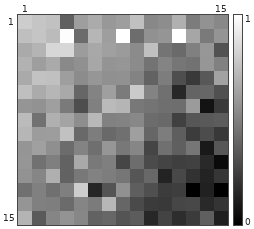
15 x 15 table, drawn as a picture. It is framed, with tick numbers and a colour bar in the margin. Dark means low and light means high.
The ninth with the highest average is the top left. The values follow a bell shape. The ninth with the lowest average is the bottom right. Values rise toward the top left. No regular stripes run through it. Overall the values sit about 50% of the way up the scale.
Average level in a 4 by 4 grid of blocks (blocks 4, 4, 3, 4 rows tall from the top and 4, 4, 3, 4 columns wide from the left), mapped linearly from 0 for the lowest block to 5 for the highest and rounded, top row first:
5 4 3 3 / 4 3 3 1 / 4 3 2 1 / 3 3 1 0
